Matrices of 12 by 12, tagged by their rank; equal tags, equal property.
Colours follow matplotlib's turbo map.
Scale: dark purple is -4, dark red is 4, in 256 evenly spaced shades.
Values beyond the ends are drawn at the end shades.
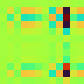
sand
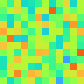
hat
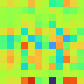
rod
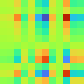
sand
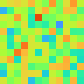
hat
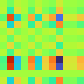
sand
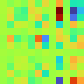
rod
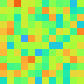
hat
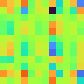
rod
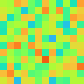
hat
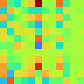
rod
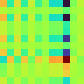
sand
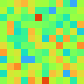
hat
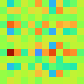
rod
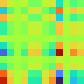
sand
